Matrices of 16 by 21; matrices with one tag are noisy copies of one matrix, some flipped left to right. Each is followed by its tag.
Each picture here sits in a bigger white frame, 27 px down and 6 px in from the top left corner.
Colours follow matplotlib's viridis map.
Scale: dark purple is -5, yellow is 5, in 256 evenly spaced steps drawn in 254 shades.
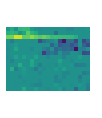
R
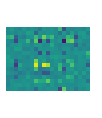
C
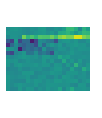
R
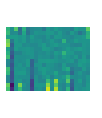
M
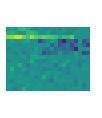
R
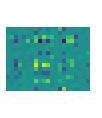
C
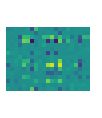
C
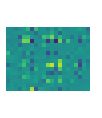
C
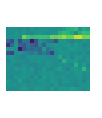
R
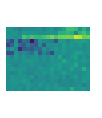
R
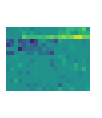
R
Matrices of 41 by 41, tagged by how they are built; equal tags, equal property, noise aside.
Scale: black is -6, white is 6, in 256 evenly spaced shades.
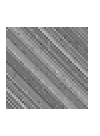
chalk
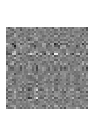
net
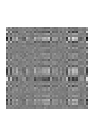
net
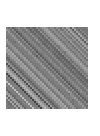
chalk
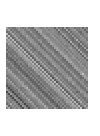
chalk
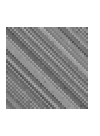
chalk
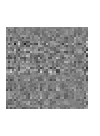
net
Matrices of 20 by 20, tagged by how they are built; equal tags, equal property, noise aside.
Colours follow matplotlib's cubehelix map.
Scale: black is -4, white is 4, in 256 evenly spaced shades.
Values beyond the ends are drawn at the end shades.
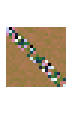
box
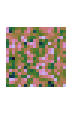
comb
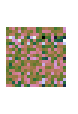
comb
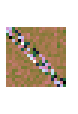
box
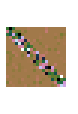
box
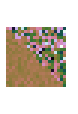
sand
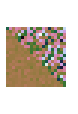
sand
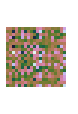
comb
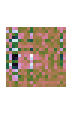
comb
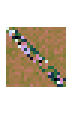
box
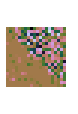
sand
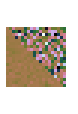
sand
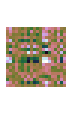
comb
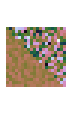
sand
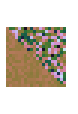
sand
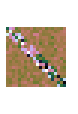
box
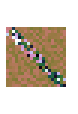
box
